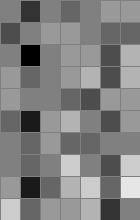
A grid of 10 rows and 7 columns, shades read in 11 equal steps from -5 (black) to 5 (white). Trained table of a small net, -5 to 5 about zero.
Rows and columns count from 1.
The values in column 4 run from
-1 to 3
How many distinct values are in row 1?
4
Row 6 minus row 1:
-1 -1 1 3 0 -3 0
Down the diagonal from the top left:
0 0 0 1 -2 -2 0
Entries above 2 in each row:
0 0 0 0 0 0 0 2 2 1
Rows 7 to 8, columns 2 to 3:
-1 1 / -1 0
